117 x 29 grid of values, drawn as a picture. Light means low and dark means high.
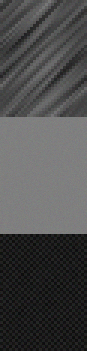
The table splits into 3 rows of 1 panel. Panel 1,1: high, slanting up to the right. Panel 2,1: middling, flat. Panel 3,1: very high, checkered, faint in contrast.
